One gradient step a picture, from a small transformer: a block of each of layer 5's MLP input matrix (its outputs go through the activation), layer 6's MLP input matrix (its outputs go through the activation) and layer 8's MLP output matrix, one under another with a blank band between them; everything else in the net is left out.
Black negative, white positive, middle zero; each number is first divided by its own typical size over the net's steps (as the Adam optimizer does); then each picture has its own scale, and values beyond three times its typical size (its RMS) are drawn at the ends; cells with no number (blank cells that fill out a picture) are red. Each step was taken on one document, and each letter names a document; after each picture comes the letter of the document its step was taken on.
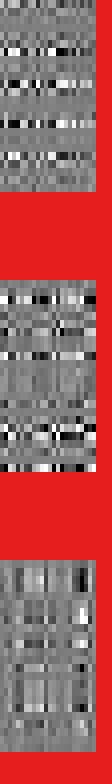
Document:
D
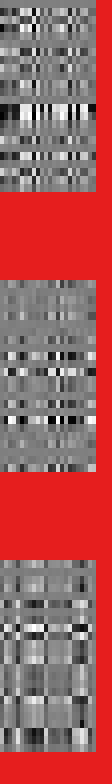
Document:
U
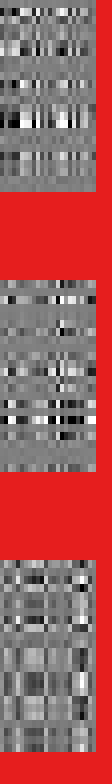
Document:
U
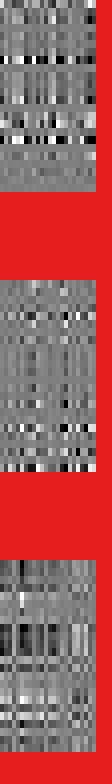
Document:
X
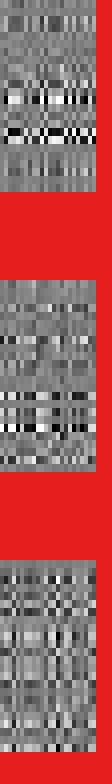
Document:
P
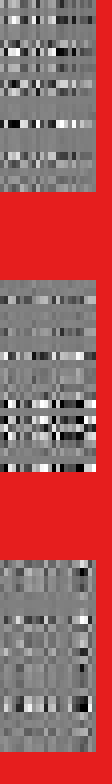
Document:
D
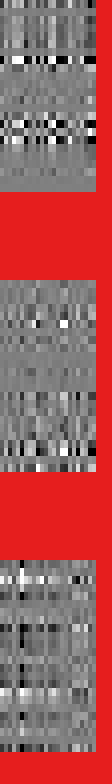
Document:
X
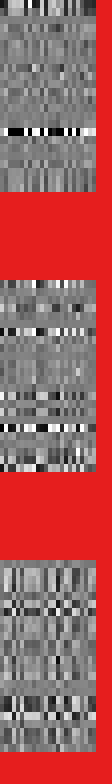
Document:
P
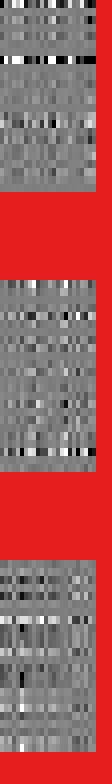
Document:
X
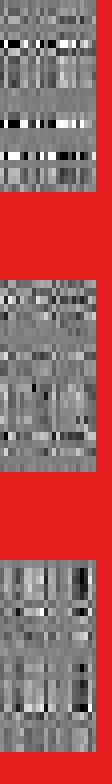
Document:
D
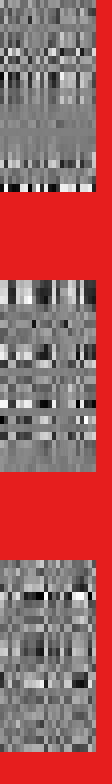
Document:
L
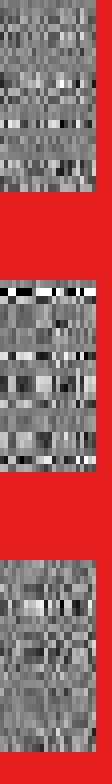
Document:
L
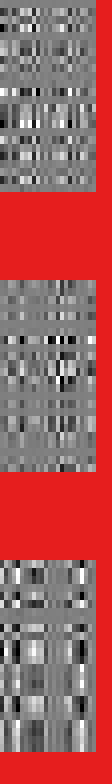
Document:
U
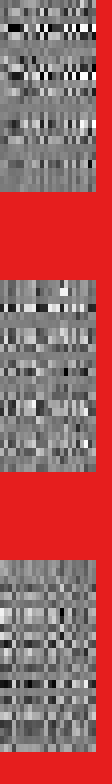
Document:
P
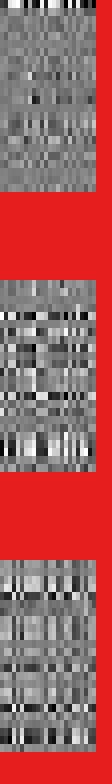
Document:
P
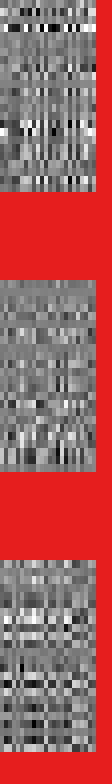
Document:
P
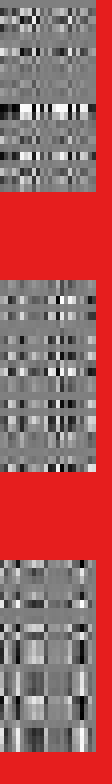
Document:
U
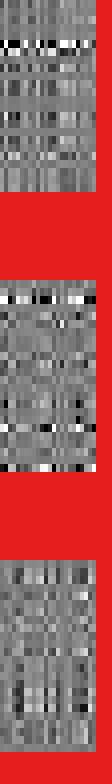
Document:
D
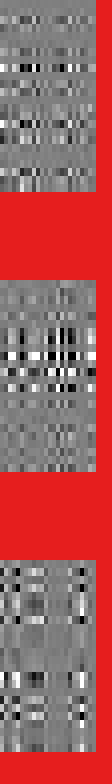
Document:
U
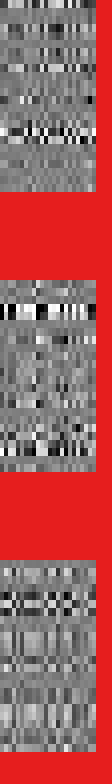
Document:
P
